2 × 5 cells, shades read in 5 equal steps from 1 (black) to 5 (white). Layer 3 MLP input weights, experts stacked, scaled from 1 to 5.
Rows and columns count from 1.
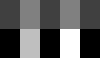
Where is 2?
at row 1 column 1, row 1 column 3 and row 1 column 5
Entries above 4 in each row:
0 1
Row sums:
12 12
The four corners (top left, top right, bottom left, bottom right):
2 2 1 1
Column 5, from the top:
2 1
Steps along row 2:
up down up down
